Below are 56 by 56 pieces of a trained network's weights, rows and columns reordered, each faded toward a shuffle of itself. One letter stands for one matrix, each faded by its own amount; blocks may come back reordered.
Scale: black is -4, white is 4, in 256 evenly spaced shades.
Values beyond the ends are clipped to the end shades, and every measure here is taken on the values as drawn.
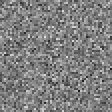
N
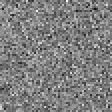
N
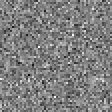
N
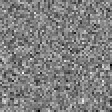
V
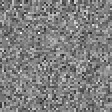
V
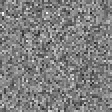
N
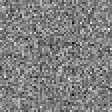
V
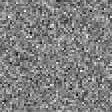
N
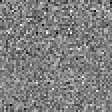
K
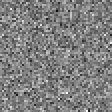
N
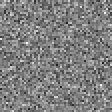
N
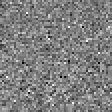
K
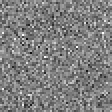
N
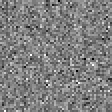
K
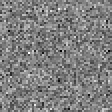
V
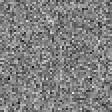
V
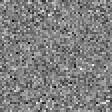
K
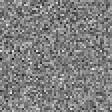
V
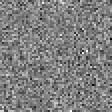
V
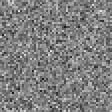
N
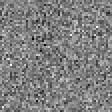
V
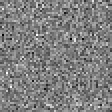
K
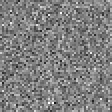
N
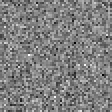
V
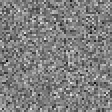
V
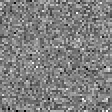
K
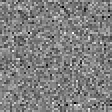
K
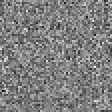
V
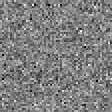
K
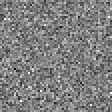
N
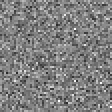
N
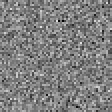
V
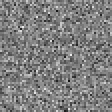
N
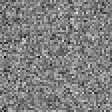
V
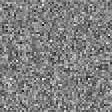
V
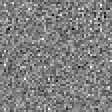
K
